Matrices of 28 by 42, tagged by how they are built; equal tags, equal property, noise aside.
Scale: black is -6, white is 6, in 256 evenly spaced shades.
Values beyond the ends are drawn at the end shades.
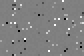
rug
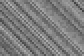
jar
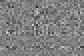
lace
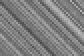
jar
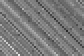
jar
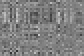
lace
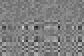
lace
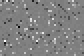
rug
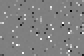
rug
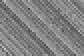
jar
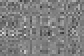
lace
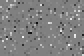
rug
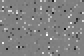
rug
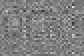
lace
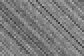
jar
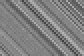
jar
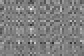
lace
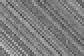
jar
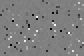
rug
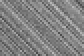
jar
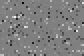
rug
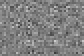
lace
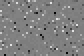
rug
